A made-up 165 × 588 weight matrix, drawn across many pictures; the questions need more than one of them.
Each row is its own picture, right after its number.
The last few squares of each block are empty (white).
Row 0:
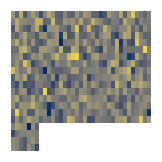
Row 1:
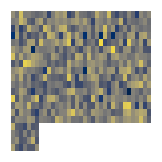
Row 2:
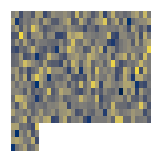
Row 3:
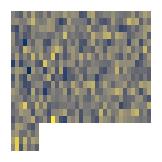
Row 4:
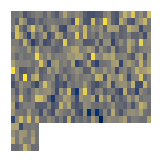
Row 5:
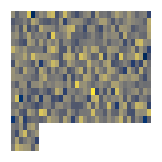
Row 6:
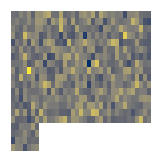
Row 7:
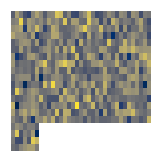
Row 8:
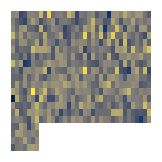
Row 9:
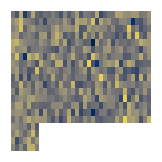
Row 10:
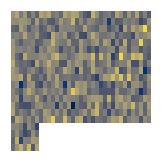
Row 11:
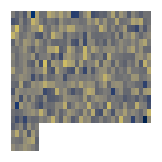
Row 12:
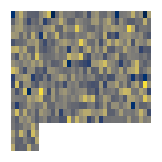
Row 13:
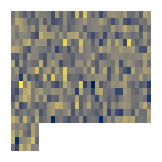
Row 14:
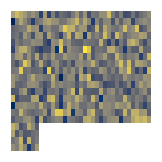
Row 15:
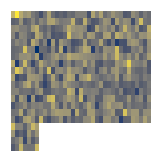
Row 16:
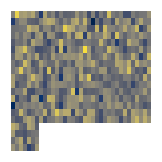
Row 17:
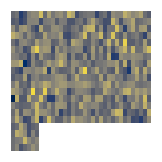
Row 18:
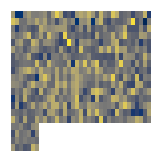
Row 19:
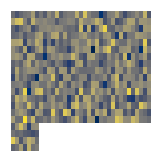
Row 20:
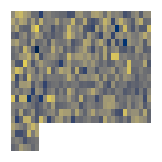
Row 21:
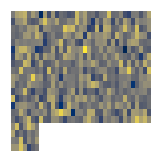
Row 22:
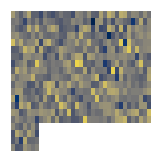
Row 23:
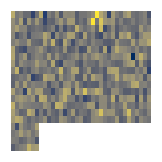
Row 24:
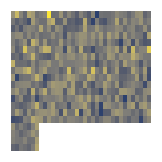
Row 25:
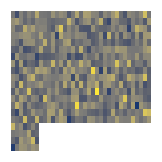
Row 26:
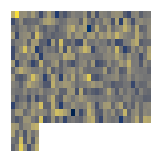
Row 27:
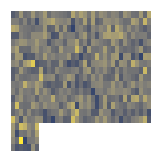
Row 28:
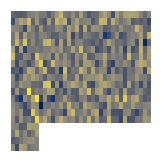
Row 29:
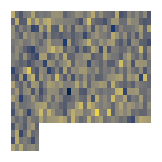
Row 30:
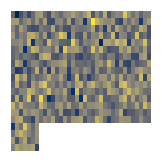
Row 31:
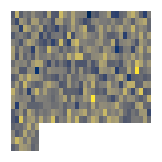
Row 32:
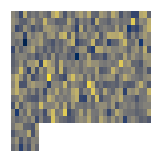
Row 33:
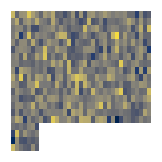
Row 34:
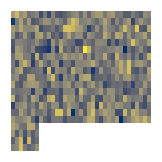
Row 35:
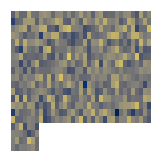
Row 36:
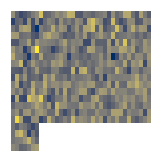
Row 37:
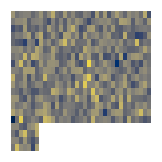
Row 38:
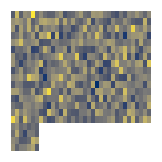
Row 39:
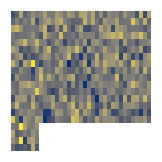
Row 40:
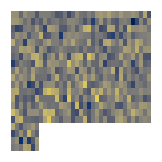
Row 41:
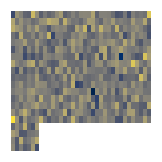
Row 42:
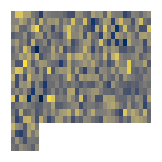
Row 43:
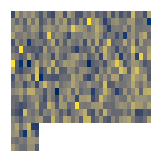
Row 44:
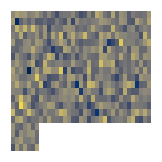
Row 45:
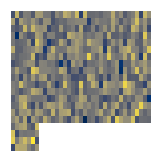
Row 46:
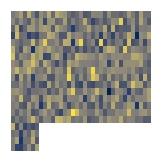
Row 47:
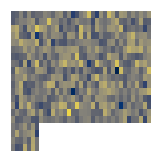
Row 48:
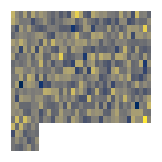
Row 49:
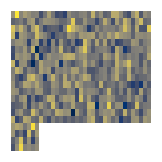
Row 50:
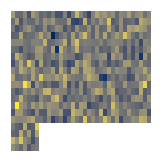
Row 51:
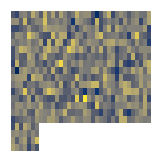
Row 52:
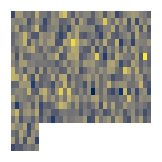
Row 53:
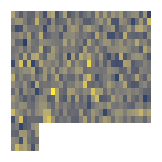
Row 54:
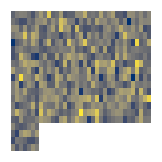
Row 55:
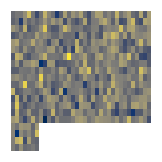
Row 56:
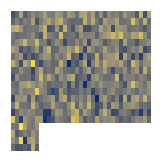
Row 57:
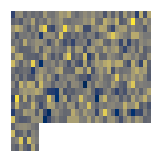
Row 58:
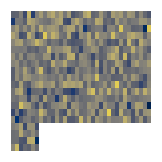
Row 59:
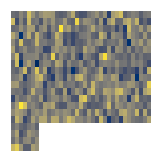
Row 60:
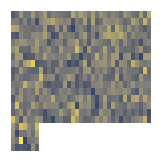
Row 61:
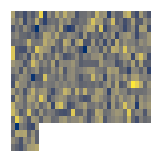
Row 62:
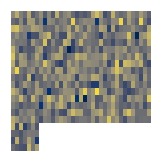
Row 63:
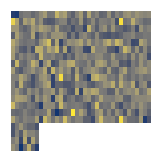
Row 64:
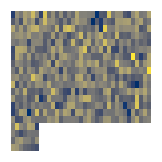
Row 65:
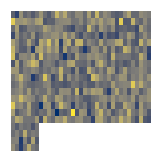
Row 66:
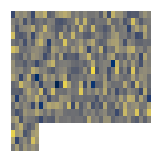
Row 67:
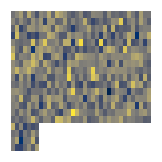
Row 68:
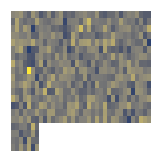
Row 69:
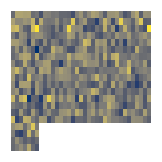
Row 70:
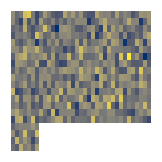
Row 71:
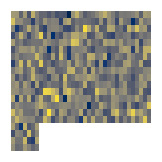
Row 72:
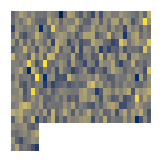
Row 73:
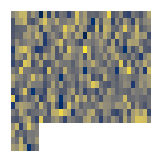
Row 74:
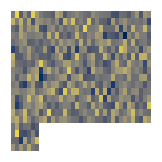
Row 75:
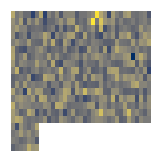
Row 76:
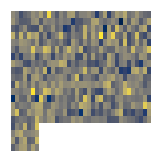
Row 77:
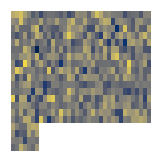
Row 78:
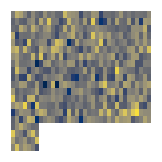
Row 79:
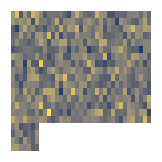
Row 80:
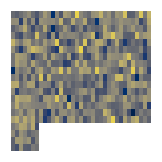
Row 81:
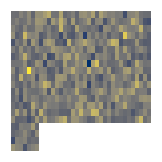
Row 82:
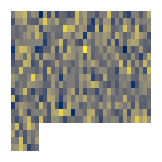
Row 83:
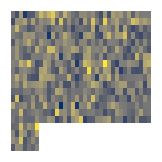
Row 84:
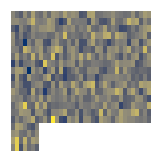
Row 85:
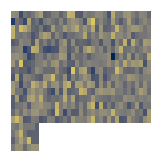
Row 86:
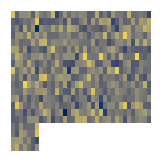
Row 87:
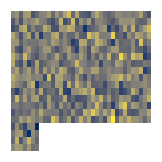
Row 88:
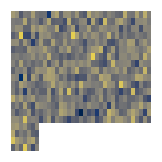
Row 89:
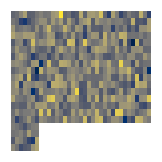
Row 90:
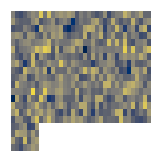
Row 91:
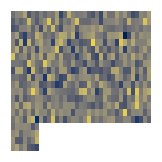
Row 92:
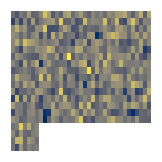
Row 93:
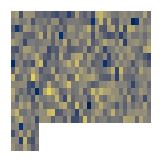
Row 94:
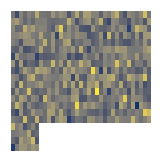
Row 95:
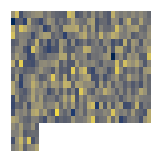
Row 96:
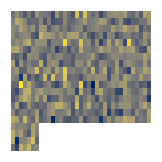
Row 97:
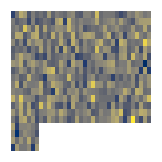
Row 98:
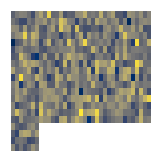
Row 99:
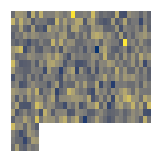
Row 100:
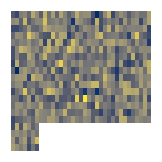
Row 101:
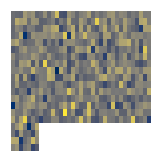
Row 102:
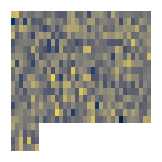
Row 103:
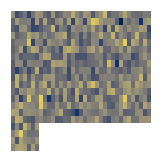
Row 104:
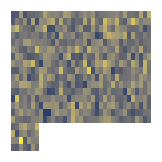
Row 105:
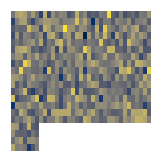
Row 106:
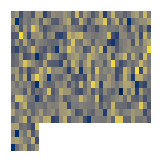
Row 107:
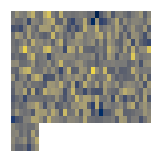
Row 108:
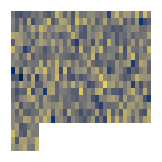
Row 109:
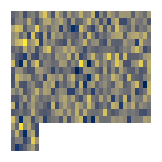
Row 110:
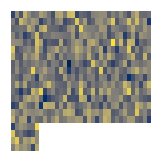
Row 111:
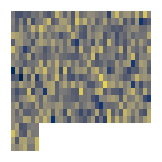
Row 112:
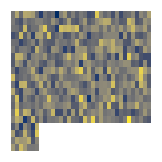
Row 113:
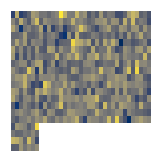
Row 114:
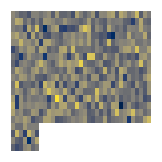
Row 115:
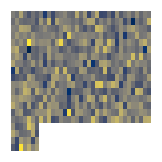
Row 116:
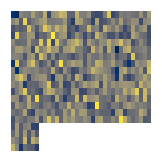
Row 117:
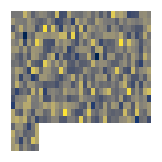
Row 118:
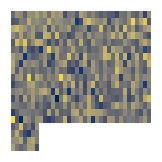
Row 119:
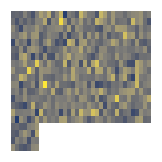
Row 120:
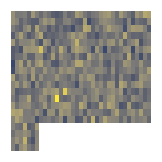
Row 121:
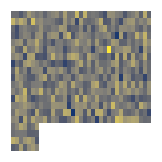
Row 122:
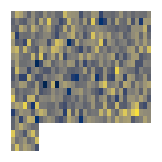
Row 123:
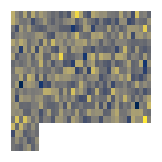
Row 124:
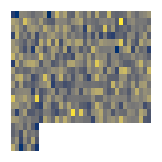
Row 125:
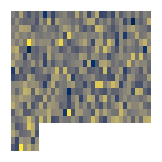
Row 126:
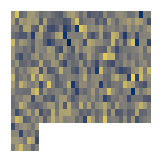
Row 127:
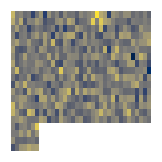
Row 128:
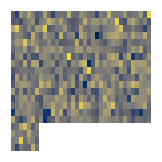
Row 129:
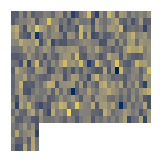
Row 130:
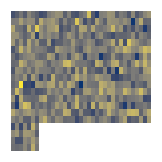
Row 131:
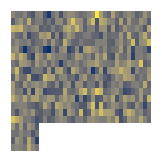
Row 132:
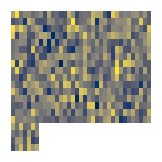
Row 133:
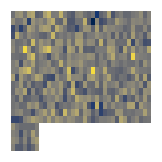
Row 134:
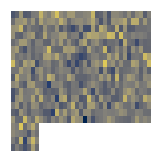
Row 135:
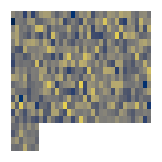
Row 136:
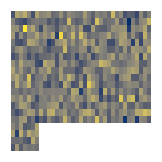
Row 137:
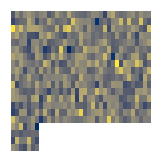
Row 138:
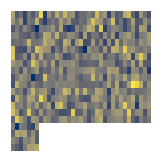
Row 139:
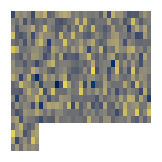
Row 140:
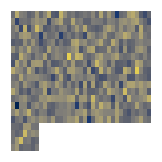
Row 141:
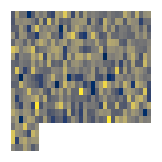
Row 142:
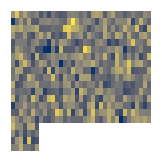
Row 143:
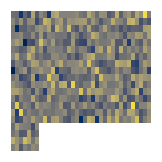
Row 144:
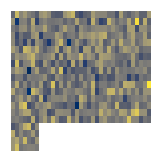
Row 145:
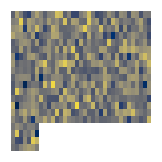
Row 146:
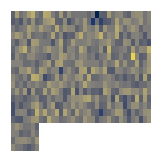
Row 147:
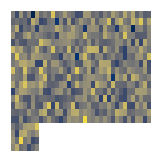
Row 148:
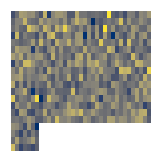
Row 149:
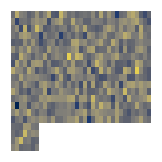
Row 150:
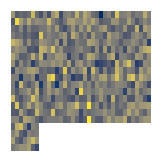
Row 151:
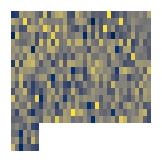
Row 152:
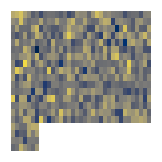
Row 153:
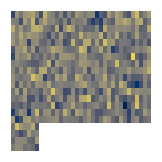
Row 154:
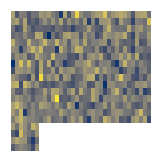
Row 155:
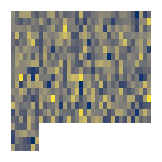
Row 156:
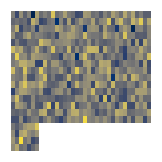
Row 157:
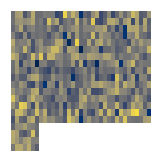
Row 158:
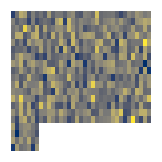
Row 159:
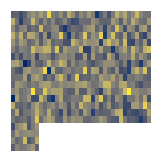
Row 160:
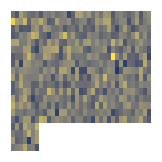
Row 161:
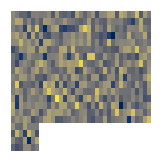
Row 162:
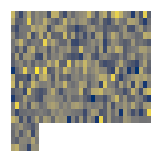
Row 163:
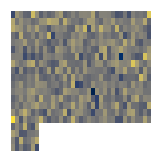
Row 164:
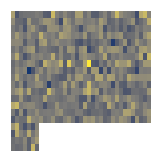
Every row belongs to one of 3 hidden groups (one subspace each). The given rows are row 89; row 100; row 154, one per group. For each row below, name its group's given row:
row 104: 154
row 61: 100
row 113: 89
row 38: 154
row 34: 100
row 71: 154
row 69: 100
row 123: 154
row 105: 100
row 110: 89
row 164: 89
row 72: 89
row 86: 154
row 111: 89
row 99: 154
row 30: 100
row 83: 154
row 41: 154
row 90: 100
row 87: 154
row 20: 100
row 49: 100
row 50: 154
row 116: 100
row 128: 154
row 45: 89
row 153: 100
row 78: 89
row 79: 154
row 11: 154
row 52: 89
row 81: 89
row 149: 89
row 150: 89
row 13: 89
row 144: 89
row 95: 100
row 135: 154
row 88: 89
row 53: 154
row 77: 100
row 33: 89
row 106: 89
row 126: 89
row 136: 89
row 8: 100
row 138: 100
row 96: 89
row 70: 154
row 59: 89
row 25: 89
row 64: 100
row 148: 100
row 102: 100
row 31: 89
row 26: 100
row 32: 89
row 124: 100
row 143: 89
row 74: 154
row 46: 100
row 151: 100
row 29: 89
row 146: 100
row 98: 89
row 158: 89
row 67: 100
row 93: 154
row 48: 154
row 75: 100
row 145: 154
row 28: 89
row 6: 89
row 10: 154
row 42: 100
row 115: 89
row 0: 89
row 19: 89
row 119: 89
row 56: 154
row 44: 89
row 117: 89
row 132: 100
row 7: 154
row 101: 89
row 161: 154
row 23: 100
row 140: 89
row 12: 89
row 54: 89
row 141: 89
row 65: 100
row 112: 154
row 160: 100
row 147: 154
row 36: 100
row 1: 100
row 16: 100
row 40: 154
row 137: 100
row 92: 154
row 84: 89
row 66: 89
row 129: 154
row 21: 100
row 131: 100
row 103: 100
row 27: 154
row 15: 100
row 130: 154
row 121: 89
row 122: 89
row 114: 154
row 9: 89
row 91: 89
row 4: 89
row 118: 154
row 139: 89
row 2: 89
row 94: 89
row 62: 100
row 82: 100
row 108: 89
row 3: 89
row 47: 154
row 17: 100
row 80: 154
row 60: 154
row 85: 100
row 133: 100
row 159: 100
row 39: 154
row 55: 154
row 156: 154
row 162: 89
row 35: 154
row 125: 89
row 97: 89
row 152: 100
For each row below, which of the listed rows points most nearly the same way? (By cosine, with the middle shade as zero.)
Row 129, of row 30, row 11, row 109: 109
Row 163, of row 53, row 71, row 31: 71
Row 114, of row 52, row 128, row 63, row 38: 38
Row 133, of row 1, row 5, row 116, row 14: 116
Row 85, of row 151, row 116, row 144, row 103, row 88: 103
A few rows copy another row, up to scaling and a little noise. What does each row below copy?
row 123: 48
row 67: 46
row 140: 149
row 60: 27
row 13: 96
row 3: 84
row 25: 94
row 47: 129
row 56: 39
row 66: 139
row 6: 81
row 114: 161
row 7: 145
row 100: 51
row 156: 147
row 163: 41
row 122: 78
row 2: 106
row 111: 108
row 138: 61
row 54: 98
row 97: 158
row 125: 115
